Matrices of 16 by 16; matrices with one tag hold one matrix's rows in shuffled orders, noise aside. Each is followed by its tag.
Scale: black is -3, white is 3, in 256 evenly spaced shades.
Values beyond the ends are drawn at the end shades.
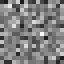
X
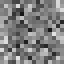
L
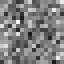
L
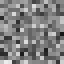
X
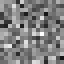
X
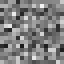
X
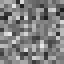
X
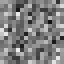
L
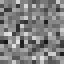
X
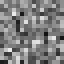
X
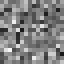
X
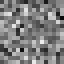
X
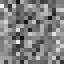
L
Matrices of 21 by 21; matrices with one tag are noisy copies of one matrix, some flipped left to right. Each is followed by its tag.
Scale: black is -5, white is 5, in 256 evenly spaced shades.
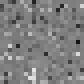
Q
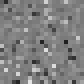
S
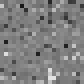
Q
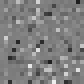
S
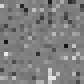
Q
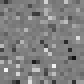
S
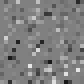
S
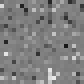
Q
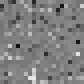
Q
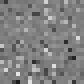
S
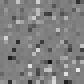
S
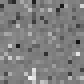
Q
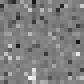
Q
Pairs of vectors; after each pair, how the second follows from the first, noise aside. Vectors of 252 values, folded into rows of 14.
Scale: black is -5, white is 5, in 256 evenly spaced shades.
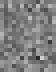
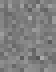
shrunk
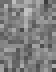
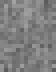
shrunk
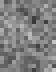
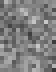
negated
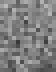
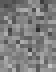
reversed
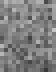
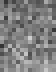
negated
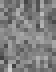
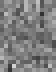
negated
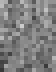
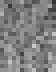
reversed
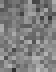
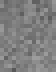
shrunk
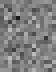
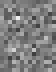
negated
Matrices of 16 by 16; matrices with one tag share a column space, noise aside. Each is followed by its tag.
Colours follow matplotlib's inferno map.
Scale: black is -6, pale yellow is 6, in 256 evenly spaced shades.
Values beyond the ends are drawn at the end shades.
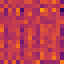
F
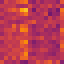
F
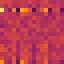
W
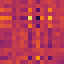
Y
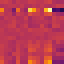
W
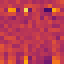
W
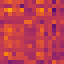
F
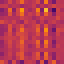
F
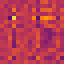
Y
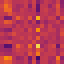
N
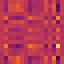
N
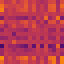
N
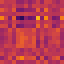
Y
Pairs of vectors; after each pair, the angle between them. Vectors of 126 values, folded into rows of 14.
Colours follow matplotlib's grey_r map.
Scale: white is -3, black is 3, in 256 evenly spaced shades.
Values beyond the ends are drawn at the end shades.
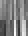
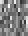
orthogonal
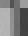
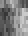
nearly opposite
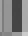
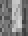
nearly opposite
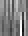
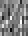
partly aligned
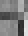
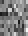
partly aligned
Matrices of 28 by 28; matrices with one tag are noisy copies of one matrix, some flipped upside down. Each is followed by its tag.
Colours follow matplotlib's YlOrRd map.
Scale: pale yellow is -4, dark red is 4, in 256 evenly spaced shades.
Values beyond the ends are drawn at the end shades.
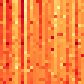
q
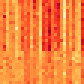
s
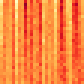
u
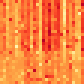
s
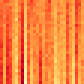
q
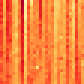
q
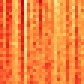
q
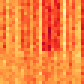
s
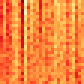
q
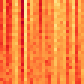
q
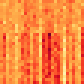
s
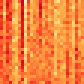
q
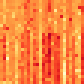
s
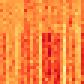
s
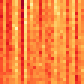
q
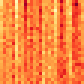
u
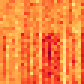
s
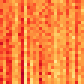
q
